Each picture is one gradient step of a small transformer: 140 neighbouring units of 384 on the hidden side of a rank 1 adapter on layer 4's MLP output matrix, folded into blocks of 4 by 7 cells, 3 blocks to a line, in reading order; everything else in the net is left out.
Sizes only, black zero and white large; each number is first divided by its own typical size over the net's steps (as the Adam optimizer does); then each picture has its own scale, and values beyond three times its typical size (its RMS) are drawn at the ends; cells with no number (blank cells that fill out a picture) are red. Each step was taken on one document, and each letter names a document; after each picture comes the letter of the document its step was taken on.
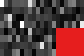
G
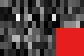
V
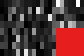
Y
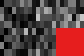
V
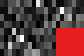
V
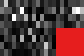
G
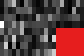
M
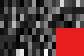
M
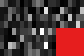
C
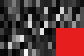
V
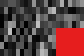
M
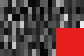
Y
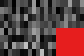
G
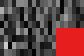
G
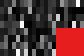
Y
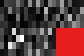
V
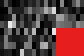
M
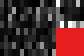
Y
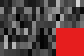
M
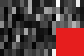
Y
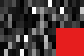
C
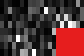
C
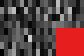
G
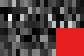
M
